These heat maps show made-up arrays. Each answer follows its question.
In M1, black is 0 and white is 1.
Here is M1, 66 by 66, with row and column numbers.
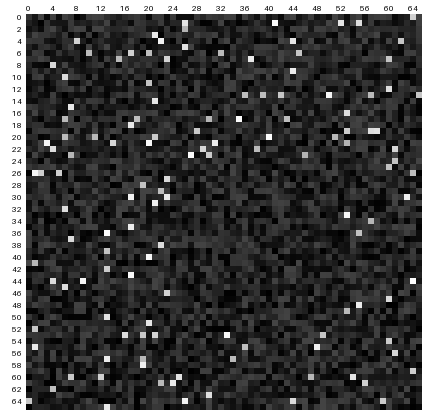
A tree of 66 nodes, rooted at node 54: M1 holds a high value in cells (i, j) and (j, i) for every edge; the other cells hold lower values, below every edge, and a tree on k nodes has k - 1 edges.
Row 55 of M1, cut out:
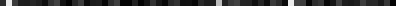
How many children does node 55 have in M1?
2
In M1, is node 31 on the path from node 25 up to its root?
no
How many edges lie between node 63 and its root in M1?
5
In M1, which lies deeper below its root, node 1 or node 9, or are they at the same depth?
node 9
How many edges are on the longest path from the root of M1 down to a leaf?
22
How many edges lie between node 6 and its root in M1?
6
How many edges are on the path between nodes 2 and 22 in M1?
5
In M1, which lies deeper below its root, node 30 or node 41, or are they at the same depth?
node 41
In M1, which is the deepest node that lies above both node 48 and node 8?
55
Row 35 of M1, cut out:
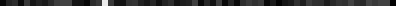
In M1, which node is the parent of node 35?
17
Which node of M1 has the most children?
13
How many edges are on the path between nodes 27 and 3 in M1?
7
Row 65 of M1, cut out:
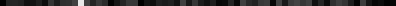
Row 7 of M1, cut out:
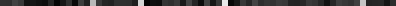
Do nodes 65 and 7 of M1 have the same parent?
no
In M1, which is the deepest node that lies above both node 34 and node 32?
6
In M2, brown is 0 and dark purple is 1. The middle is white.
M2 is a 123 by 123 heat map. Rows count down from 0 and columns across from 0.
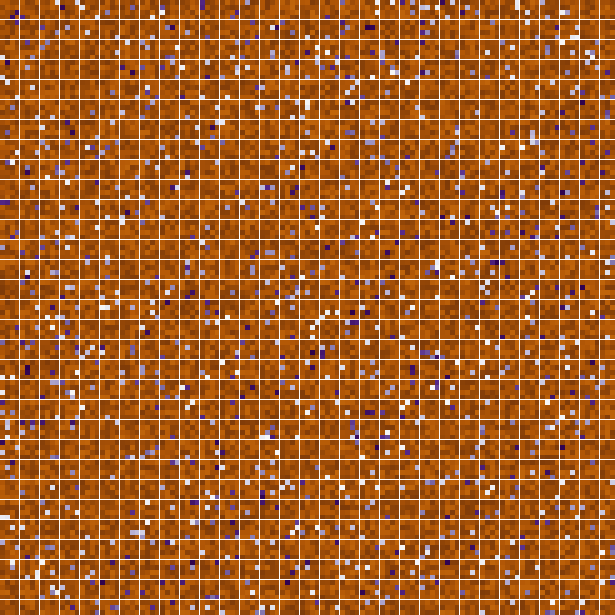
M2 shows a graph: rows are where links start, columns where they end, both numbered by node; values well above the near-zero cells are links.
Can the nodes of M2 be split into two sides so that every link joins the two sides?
yes
